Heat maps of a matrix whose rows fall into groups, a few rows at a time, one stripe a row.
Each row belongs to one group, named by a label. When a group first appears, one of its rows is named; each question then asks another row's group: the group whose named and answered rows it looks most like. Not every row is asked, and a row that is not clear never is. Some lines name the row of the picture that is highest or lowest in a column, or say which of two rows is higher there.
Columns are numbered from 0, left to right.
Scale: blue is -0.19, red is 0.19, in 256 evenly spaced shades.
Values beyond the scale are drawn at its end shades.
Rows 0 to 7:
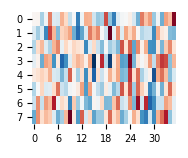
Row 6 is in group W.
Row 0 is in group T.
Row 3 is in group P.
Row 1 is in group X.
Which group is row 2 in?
W
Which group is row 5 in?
W
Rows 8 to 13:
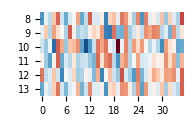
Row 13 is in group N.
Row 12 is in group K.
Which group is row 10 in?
X
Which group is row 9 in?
T
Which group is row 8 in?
N
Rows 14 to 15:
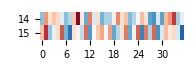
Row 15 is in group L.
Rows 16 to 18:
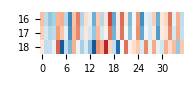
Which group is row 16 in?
L
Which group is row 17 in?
L
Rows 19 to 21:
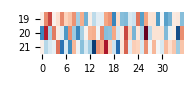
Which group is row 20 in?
N
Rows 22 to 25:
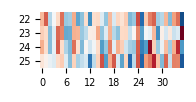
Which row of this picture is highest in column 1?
22
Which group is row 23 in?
L
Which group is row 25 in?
T
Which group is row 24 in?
L
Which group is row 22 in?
L
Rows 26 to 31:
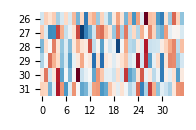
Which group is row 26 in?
W
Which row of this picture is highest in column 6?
26
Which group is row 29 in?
P
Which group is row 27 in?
X
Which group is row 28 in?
P
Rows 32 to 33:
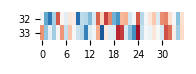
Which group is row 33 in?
K
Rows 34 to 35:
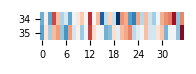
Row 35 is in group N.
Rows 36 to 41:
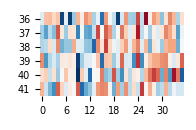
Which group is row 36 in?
P
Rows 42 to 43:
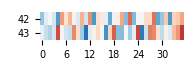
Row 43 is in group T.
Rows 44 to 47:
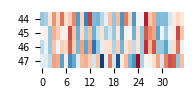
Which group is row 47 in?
P
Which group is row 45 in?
W
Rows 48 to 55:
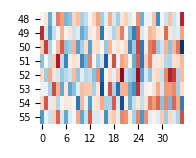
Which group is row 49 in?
K
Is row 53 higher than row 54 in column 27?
No
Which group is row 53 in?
P
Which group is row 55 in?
N
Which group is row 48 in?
L
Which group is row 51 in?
N
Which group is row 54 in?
T
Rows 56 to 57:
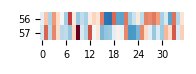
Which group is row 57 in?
P
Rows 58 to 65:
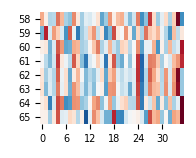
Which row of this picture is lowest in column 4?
59
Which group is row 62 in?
T
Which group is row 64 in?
L
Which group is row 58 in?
L
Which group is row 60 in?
L
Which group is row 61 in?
T
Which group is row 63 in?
T
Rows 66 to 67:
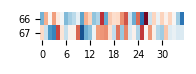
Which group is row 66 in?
N
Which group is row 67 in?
X
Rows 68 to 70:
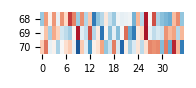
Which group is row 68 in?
W
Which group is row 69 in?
P
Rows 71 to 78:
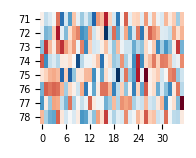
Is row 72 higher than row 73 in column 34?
No
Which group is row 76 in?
W
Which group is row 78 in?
X
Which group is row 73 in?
W
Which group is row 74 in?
K
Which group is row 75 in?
P
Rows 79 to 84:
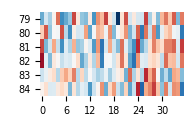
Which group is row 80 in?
L
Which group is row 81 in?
K
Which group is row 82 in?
K
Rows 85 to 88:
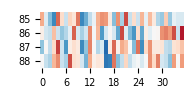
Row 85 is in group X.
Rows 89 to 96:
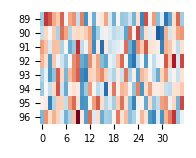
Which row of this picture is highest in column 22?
90
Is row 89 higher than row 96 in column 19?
No
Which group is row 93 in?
X
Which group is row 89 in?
W
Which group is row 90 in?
W
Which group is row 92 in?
K
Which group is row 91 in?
P
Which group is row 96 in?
P
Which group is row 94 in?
N
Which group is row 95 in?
K
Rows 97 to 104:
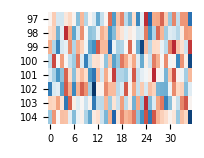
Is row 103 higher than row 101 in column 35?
No
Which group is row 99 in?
K
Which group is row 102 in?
X
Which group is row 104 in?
N
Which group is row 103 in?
W
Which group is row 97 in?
T
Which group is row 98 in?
L
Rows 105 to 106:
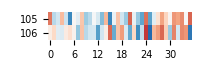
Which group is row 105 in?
K
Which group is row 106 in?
T
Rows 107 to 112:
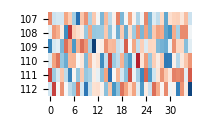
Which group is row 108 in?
W
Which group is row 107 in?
L
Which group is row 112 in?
N
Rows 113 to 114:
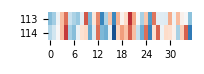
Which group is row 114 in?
N
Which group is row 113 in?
N
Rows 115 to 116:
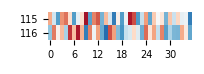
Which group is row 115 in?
L
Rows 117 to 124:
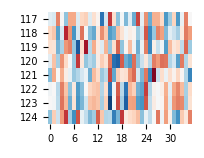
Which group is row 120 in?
T
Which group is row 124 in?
N
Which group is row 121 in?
N
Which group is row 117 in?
W
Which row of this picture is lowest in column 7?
119
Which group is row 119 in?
L
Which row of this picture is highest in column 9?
119
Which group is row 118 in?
L
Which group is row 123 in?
P
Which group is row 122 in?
P
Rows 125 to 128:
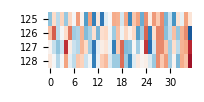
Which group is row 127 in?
T
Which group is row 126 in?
L
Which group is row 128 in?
T
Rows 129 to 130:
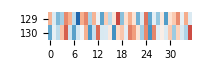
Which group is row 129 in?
L
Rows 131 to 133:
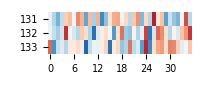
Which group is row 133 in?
K
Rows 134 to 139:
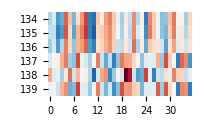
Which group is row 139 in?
N
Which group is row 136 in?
X
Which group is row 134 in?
X
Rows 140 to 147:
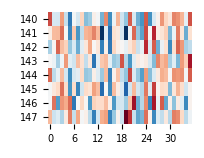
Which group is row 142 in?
P
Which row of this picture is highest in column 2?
142
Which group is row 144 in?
K
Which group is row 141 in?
P
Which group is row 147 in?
K
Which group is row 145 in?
P
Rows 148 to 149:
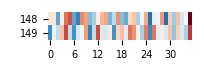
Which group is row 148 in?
L
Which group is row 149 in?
N
